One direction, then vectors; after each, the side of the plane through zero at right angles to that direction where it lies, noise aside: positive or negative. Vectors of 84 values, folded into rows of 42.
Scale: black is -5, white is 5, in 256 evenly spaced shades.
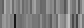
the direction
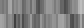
positive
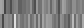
negative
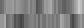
positive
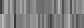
positive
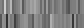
positive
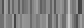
positive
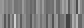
negative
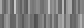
positive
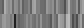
positive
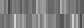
negative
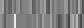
negative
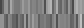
positive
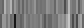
positive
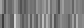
negative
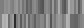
positive
